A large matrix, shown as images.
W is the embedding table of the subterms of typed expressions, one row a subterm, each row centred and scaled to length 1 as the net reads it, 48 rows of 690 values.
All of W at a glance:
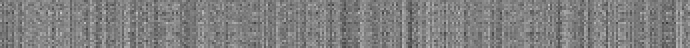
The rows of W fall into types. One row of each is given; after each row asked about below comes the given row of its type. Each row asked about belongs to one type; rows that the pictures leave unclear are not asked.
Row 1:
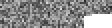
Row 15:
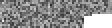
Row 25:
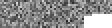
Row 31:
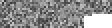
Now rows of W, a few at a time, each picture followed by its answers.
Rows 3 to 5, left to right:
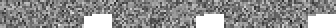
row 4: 31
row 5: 25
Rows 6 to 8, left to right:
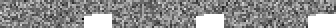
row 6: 25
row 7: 1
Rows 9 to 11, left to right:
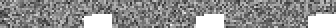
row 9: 1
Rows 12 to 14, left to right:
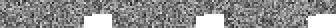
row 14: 31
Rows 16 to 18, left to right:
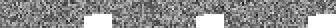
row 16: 25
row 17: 1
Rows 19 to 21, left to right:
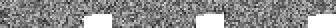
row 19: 1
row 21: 31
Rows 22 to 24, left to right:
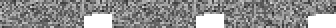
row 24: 1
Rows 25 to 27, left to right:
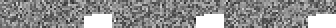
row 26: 15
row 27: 31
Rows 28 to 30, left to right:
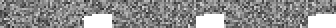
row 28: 31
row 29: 15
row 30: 15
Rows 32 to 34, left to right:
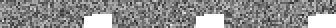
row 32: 15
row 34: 1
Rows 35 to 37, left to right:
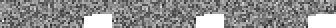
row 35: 15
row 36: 15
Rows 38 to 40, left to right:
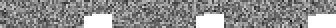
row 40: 25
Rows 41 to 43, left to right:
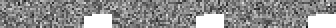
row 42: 1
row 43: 1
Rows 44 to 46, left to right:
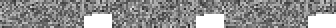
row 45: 31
